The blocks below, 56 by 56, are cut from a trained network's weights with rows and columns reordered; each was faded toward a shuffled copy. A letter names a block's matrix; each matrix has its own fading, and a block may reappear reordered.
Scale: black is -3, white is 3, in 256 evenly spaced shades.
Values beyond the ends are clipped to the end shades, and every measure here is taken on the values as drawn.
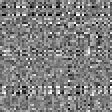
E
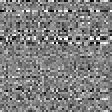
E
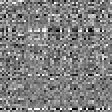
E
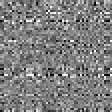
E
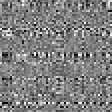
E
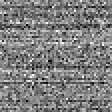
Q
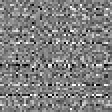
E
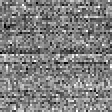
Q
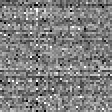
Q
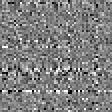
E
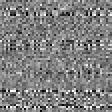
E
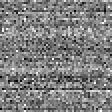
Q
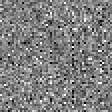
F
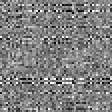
E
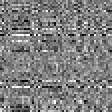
E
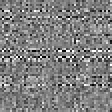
E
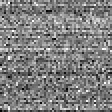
Q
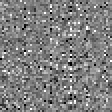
F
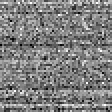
Q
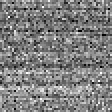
Q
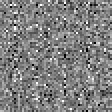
F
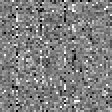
F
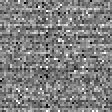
Q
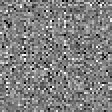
F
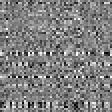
E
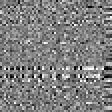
E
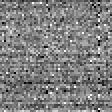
Q
